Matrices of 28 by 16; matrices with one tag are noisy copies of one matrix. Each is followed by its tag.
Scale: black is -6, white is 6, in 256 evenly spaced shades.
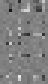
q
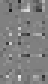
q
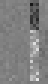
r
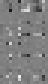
q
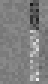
r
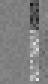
r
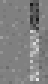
r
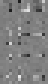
q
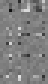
q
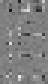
q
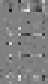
q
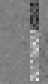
r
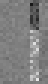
r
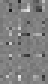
q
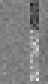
r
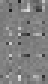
q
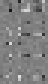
q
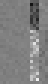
r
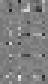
q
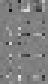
q
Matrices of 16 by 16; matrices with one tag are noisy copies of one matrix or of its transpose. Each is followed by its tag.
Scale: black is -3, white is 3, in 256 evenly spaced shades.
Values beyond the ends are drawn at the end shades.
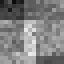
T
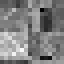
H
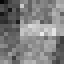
T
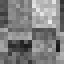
H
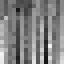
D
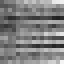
D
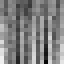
D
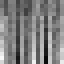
D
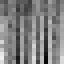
D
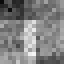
T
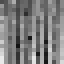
D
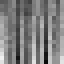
D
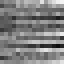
D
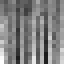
D
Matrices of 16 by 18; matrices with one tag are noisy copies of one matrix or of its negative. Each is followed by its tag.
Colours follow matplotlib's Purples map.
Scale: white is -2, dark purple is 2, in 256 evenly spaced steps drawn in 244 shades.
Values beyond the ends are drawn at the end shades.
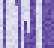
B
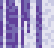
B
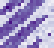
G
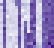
B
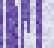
B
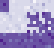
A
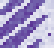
G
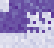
A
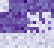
A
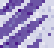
G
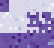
A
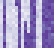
B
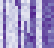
B
